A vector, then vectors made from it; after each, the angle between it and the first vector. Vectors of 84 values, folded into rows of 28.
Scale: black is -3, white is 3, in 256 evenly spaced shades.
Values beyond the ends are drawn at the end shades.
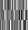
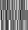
orthogonal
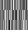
partly aligned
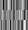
nearly opposite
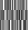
nearly parallel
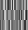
nearly parallel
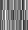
partly aligned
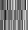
orthogonal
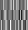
nearly parallel
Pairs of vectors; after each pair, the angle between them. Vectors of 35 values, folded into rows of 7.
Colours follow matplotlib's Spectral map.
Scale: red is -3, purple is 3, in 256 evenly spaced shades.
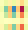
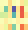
nearly parallel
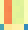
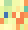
partly opposed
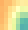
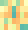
orthogonal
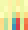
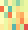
partly aligned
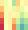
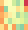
partly aligned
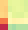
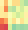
nearly parallel
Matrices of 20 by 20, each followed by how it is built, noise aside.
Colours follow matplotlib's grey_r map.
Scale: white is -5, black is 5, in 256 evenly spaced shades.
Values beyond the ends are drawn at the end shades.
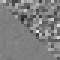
upper triangular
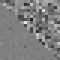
upper triangular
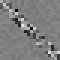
banded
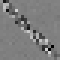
banded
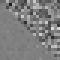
upper triangular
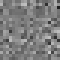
low rank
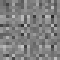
low rank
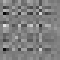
low rank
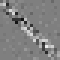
banded
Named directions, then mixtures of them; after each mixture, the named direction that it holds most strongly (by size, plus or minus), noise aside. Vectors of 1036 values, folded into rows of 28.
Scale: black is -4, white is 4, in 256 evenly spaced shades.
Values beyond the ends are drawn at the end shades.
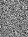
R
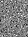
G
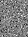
G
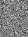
R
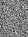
R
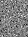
G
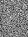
R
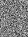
R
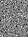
G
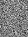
R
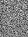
R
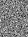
G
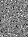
G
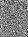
R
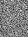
R
